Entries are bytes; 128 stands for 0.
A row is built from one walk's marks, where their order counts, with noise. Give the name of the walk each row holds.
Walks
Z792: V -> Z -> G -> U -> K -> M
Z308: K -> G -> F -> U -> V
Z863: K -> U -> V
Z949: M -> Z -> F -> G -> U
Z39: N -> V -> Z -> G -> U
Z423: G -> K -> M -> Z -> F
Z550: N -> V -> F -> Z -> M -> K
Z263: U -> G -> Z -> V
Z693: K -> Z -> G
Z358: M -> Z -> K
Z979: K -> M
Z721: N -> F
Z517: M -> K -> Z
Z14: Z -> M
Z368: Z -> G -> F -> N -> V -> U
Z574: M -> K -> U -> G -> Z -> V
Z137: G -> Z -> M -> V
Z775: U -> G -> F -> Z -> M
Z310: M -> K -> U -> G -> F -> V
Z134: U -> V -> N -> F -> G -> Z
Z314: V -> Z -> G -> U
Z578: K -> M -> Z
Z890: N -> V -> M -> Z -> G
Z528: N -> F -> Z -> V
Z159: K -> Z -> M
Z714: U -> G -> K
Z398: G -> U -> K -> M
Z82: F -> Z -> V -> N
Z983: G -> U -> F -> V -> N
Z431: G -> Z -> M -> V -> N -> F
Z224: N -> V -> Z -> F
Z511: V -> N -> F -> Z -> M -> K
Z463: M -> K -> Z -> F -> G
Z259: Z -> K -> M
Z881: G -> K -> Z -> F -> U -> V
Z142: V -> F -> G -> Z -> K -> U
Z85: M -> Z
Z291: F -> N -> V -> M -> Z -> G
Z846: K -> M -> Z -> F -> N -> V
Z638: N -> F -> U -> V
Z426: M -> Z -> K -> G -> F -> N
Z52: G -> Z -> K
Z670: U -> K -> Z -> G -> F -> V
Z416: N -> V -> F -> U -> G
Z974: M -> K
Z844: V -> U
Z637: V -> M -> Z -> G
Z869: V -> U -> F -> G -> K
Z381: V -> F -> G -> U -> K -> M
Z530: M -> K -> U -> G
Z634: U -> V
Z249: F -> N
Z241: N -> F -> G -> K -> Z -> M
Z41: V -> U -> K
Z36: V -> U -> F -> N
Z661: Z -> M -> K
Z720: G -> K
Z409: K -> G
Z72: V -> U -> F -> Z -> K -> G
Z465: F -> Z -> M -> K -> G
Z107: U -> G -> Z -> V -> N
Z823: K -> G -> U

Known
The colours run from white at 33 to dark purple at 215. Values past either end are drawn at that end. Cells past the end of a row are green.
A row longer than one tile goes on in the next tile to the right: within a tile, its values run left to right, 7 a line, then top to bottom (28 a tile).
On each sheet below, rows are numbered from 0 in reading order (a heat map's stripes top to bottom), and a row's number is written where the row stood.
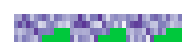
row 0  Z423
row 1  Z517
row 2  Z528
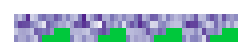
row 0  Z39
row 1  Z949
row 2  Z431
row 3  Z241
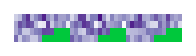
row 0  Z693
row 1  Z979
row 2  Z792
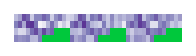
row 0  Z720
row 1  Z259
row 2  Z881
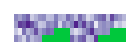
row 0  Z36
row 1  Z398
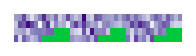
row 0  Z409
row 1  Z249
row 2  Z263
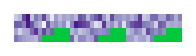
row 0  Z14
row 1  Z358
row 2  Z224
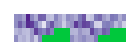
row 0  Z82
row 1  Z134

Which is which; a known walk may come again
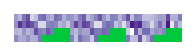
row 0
Z134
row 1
Z670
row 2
Z844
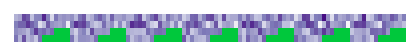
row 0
Z578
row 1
Z511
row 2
Z426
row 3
Z159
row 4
Z775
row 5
Z979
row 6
Z39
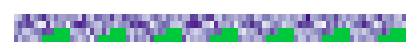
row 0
Z693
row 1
Z721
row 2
Z107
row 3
Z85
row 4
Z983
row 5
Z314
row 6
Z308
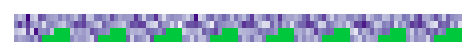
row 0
Z249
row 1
Z890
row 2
Z517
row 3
Z416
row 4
Z792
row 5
Z846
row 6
Z36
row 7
Z637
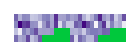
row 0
Z41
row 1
Z409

